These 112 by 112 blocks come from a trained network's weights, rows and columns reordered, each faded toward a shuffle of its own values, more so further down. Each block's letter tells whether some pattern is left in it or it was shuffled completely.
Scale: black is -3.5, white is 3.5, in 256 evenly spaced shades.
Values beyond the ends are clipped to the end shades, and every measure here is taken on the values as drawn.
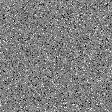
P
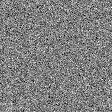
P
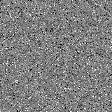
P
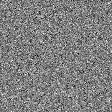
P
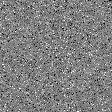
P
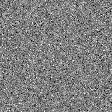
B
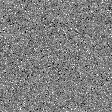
P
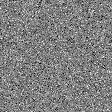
P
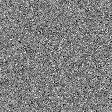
P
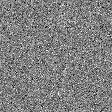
P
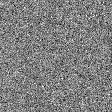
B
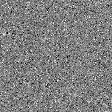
B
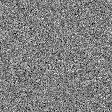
P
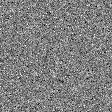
P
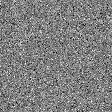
P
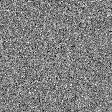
P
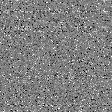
B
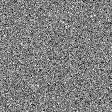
P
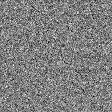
B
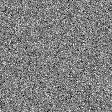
P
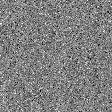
P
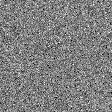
P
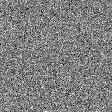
B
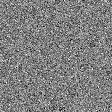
P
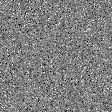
P
